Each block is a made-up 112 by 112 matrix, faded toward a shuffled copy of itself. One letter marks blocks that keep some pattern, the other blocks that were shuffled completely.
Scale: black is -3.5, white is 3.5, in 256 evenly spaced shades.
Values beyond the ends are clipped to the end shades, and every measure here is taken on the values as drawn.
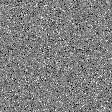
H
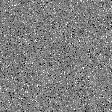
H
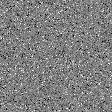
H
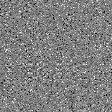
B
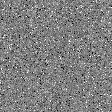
H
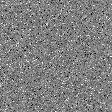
H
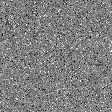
H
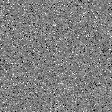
B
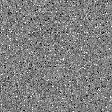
B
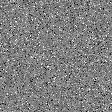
H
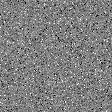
H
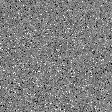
H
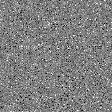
B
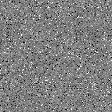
B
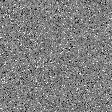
H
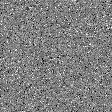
H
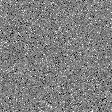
H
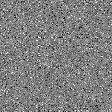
B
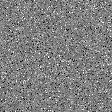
H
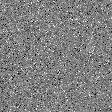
H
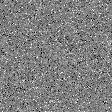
H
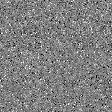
B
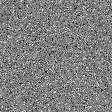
H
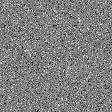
H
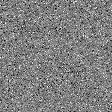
H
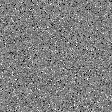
H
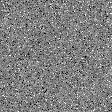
H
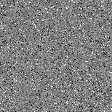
H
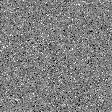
H
